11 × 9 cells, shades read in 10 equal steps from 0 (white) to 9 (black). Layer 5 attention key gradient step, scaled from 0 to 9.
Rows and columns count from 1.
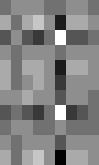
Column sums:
46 51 44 45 48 58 47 46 49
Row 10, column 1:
4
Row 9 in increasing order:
4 4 4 5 5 5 5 5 5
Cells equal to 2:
2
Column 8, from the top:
4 3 6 4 3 4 4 6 5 4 3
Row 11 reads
3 5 3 2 4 9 3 3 4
